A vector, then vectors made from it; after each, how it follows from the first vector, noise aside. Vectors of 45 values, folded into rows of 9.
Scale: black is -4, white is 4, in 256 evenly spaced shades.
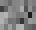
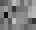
reversed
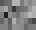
reversed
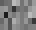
reversed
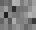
reversed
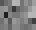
reversed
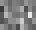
sign-scrambled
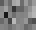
reversed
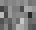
sign-scrambled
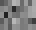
reversed
